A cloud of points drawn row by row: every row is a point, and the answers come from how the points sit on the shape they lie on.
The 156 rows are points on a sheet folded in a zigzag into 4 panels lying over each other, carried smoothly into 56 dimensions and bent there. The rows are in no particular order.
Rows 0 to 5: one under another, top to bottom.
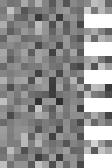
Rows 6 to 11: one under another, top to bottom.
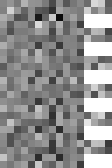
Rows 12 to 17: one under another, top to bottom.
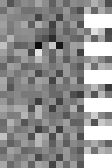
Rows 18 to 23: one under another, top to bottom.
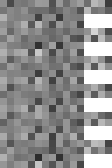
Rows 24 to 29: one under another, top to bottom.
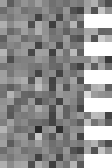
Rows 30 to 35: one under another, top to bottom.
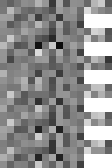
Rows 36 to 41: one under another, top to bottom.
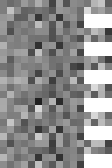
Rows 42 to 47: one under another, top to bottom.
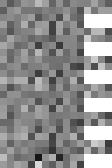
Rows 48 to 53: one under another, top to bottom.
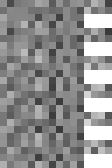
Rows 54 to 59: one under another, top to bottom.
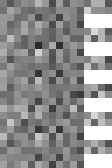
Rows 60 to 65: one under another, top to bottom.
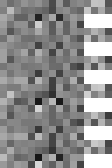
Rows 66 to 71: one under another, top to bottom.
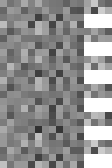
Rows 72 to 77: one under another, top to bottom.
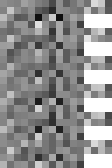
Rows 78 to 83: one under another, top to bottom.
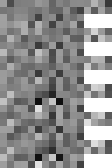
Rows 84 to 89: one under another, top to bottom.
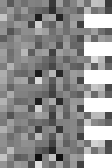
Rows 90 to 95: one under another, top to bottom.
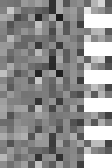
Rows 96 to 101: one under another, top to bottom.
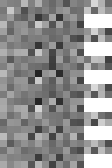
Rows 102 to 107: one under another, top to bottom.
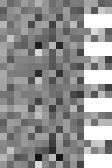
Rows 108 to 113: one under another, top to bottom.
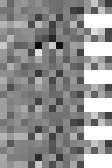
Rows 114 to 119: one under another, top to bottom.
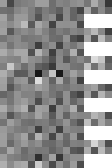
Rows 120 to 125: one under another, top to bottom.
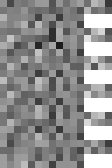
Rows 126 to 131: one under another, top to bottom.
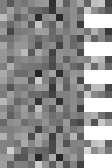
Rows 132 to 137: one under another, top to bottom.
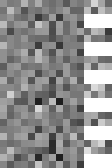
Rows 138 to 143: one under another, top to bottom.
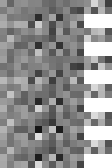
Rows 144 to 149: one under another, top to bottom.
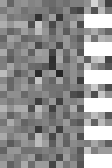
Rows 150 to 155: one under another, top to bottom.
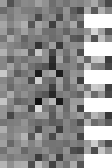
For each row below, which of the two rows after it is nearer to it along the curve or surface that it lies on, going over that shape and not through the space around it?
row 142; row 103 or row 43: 103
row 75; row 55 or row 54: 55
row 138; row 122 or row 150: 122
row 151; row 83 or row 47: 83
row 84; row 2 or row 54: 54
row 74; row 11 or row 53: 11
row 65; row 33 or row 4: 33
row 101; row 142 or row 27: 142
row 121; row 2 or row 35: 35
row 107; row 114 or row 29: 29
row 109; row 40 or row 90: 40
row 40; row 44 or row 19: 19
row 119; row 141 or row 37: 141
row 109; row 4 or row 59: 59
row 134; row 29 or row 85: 29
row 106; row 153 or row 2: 2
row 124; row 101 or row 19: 101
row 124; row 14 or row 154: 154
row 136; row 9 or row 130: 130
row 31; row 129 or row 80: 80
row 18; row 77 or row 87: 87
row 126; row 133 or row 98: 133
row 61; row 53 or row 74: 74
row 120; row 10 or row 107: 10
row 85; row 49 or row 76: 49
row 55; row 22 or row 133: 22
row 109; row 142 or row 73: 142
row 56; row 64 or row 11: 11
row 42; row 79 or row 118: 118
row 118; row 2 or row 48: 2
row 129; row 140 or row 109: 109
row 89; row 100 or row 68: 68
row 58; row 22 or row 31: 31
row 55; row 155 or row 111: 155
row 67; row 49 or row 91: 49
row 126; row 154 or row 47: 154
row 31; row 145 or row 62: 62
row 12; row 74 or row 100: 74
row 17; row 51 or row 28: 28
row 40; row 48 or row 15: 15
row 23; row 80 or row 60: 80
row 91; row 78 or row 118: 118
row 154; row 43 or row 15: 43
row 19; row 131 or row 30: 131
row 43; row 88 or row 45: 88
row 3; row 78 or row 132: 78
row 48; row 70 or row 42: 42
